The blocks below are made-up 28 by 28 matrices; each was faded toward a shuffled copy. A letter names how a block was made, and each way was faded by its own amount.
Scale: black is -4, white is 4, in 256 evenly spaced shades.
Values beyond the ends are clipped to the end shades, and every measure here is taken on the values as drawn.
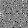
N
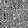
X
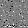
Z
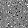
N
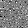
Z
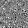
Z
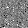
N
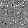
N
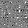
Z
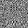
X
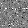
Z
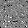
Z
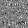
Z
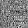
X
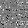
Z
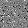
N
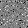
N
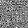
X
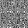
X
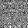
X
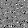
N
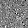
N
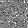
Z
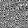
X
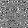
Z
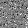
N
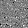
N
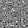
Z
